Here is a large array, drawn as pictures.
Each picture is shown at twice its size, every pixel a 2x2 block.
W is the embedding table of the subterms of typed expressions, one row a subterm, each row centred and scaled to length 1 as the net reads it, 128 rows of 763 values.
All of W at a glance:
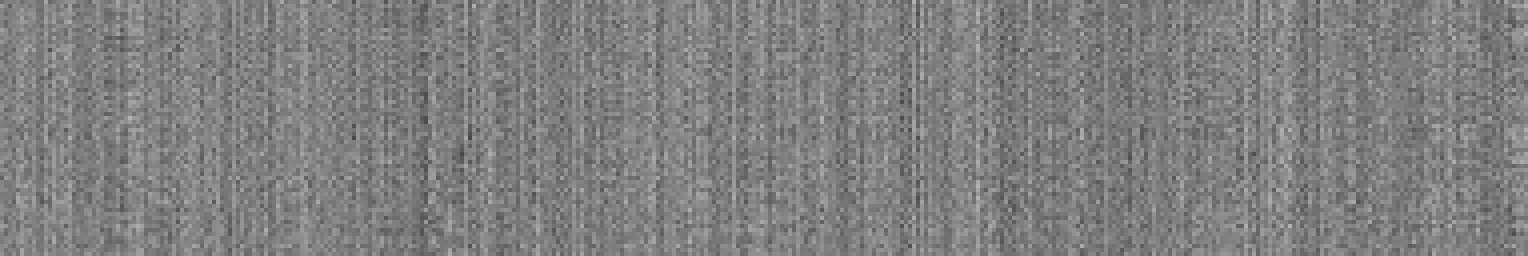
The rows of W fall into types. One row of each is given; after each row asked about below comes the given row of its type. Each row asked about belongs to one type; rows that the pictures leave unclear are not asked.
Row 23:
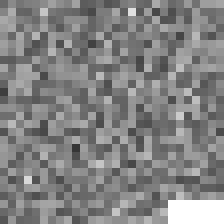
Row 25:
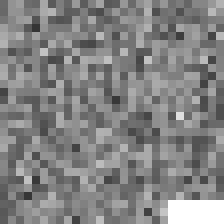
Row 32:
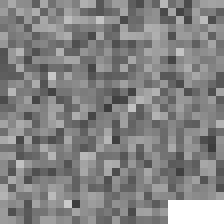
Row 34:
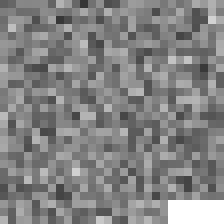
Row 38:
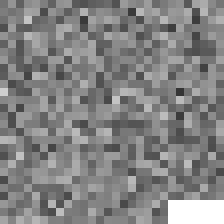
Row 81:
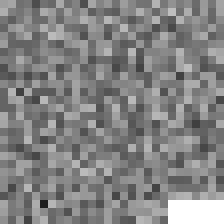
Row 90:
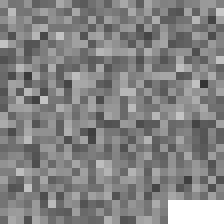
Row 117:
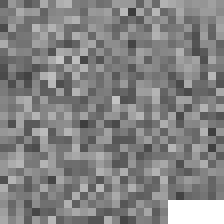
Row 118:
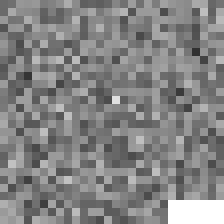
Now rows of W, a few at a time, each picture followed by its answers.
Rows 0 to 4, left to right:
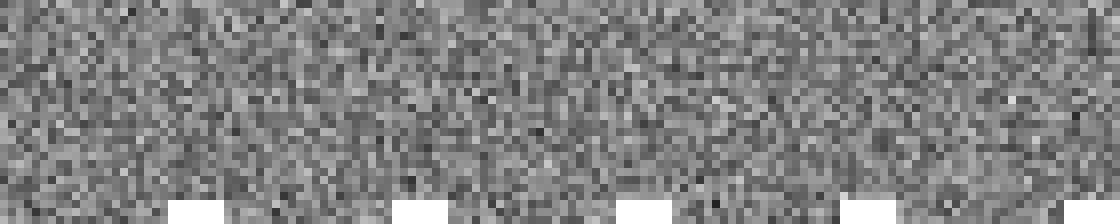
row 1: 34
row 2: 81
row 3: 32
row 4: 38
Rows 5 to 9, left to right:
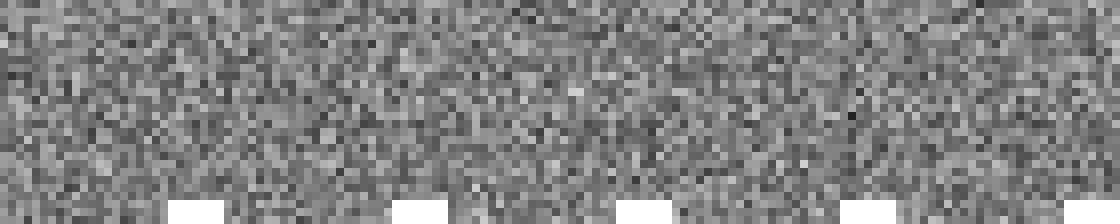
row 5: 117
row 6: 23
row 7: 90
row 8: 32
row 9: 118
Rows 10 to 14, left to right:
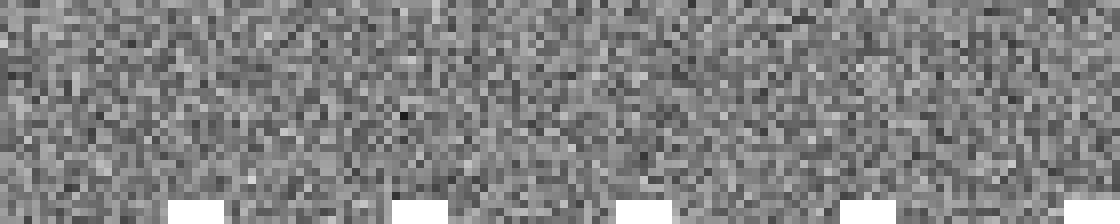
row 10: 117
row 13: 38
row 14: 32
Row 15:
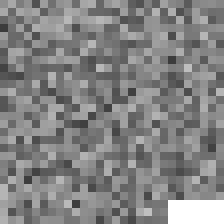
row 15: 32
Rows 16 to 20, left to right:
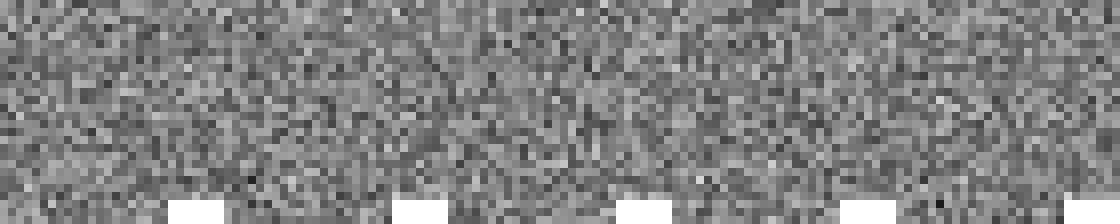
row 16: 38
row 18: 23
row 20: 32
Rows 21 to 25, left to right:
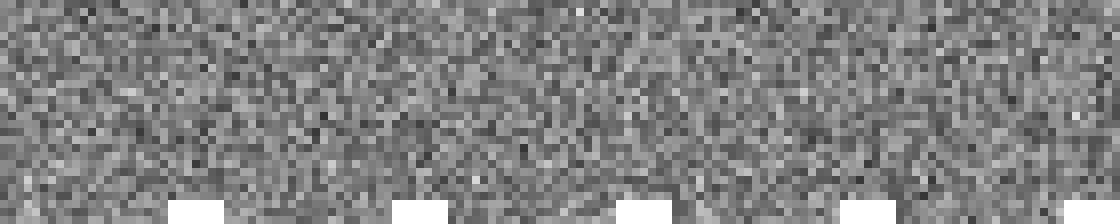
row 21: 38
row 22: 90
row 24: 25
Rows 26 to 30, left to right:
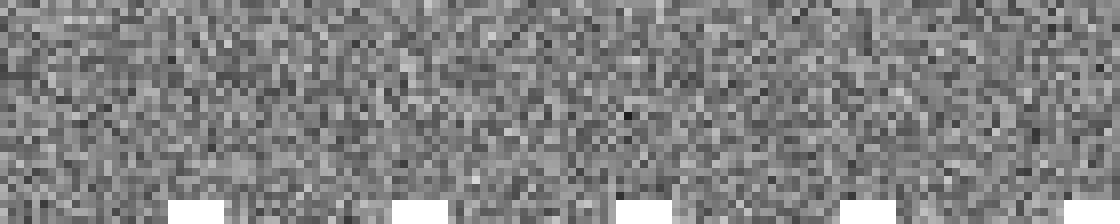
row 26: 117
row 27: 81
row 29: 118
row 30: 81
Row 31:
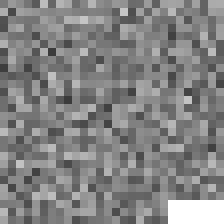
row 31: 117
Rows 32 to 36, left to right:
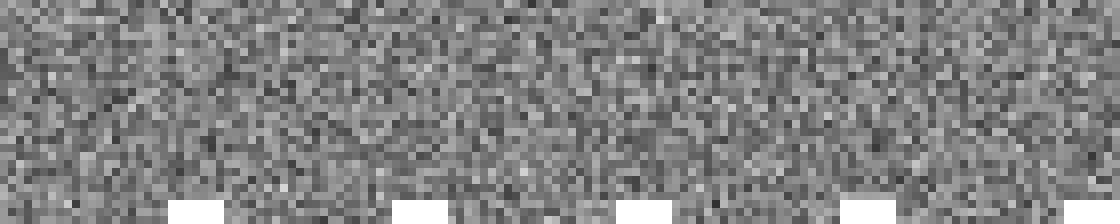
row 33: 90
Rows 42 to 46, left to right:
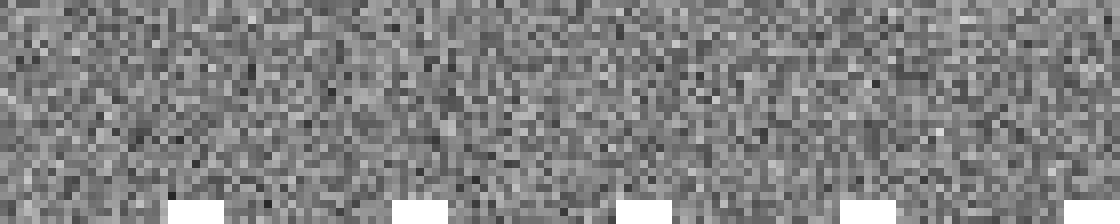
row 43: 118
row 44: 90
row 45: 90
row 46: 117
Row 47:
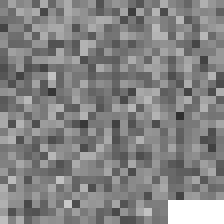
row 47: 32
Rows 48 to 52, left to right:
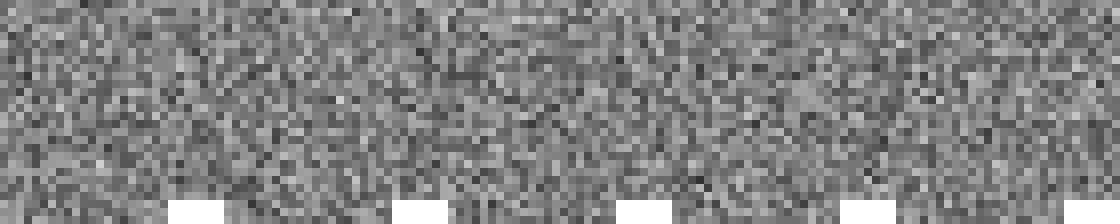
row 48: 118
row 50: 117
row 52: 90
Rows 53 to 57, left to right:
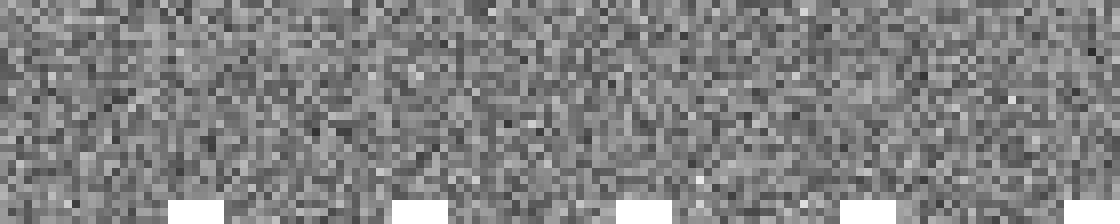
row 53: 32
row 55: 81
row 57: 118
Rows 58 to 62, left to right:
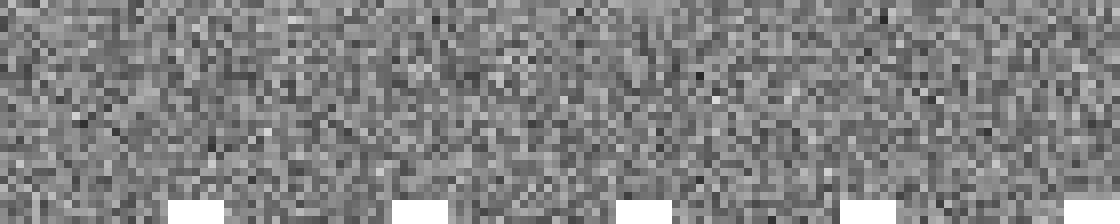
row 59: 117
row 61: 90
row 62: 81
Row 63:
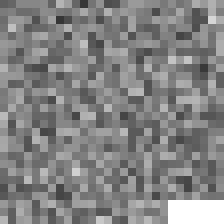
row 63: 34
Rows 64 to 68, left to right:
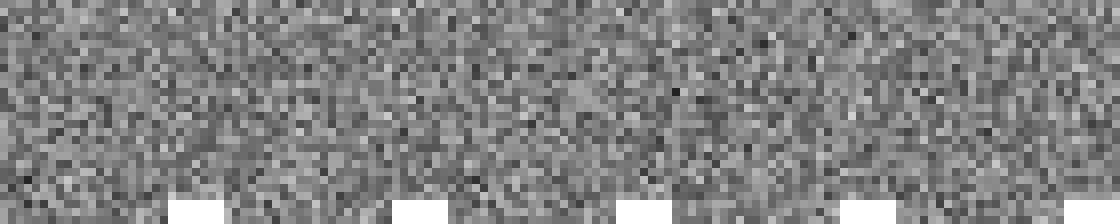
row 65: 38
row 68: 81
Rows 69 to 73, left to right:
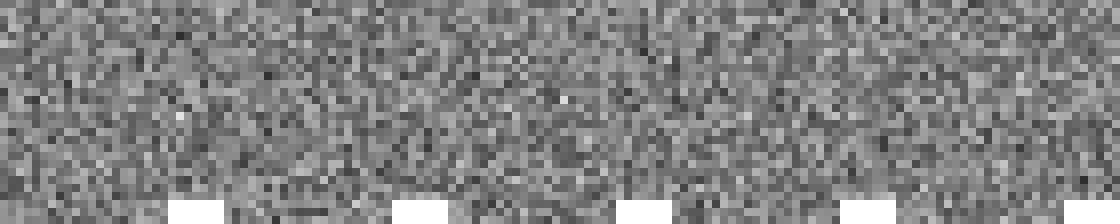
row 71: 118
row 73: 90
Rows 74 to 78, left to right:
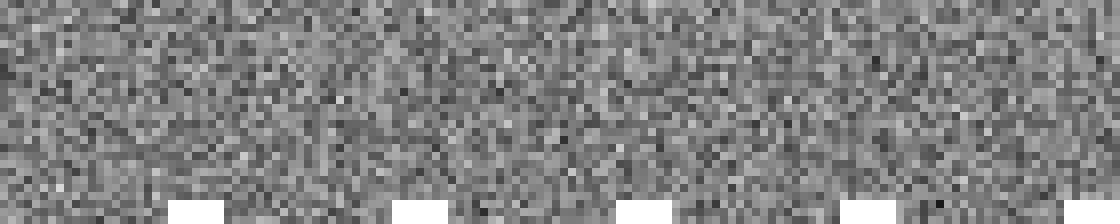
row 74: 90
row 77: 32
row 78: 118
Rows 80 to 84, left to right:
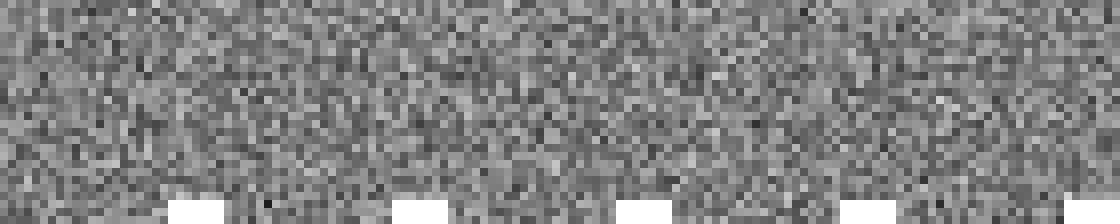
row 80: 23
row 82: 117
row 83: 117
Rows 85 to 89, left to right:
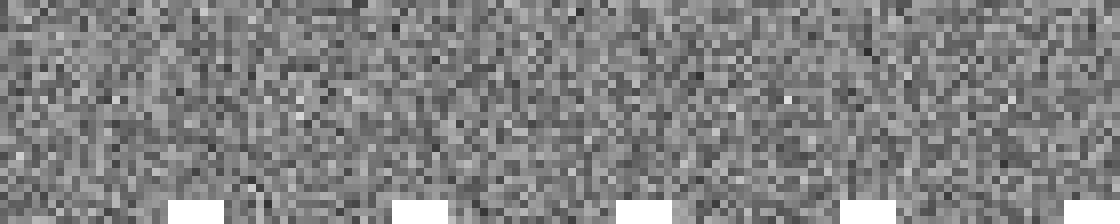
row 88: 118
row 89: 118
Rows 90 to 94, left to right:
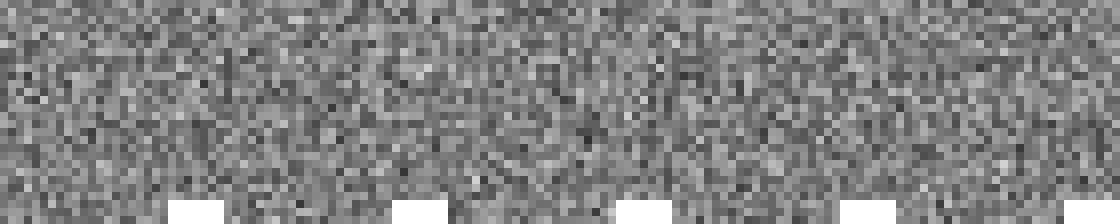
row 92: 25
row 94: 90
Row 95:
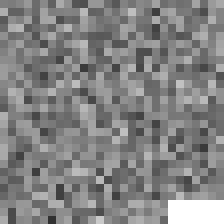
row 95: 34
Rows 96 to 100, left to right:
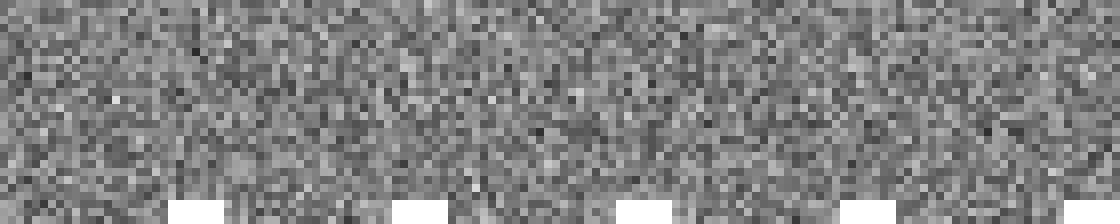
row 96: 118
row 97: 81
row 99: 118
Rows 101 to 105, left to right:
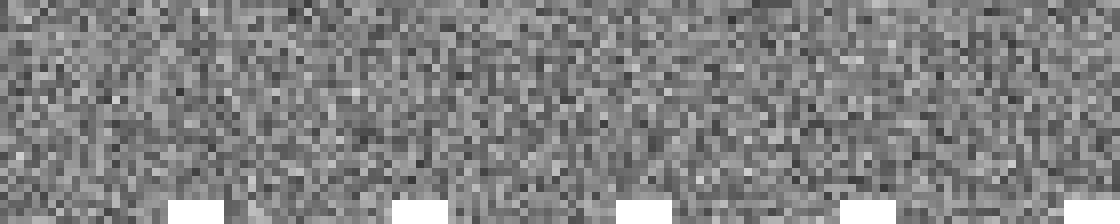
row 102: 25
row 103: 32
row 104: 23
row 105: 32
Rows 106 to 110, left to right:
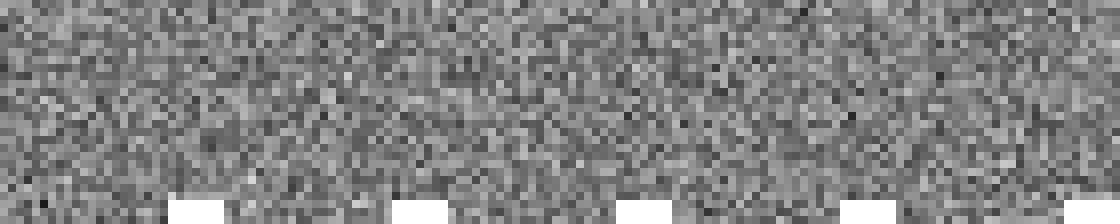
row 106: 32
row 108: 117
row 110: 23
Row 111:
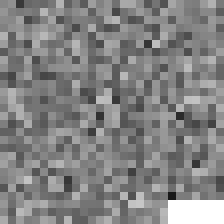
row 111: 81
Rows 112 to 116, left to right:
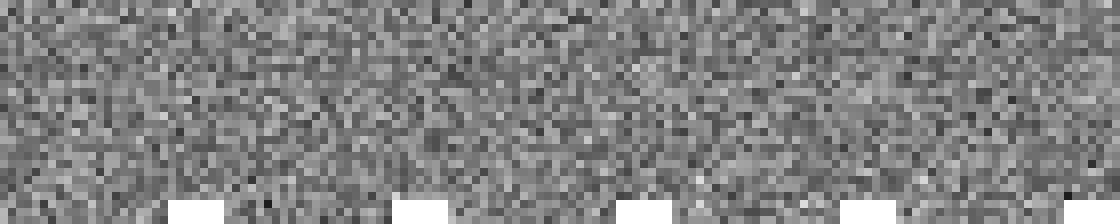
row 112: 38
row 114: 38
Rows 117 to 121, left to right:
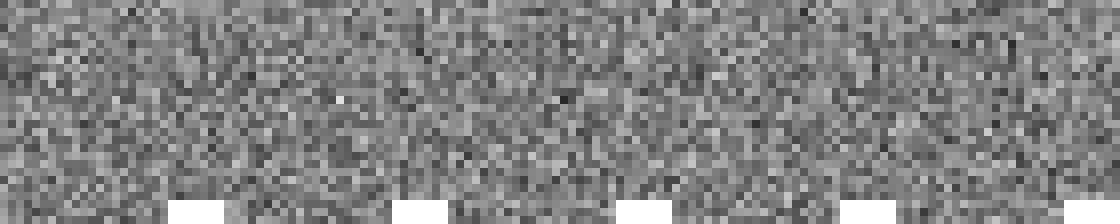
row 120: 117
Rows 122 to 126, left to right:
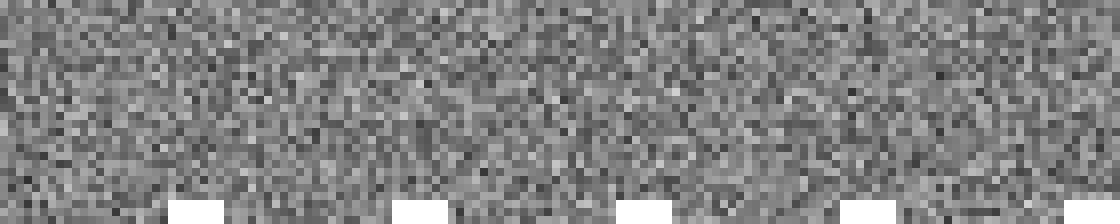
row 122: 90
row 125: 38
